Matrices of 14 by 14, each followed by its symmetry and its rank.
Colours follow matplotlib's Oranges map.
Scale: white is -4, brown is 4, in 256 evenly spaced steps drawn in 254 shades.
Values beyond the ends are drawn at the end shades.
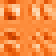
antisymmetric, rank two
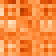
antisymmetric, rank two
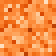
symmetric, full rank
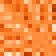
antisymmetric, rank two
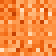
neither, rank three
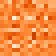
neither, rank three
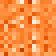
neither, rank three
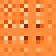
symmetric, rank one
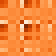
symmetric, rank one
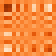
symmetric, rank one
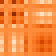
symmetric, rank one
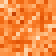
symmetric, full rank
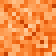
symmetric, full rank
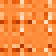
antisymmetric, rank two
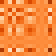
symmetric, rank one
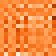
antisymmetric, rank two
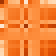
symmetric, rank one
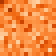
symmetric, full rank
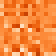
neither, rank three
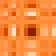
symmetric, rank one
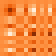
symmetric, rank one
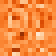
neither, rank three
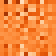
neither, rank three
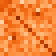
symmetric, full rank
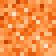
symmetric, full rank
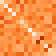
symmetric, full rank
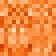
neither, rank three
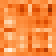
antisymmetric, rank two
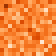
symmetric, full rank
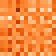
antisymmetric, rank two
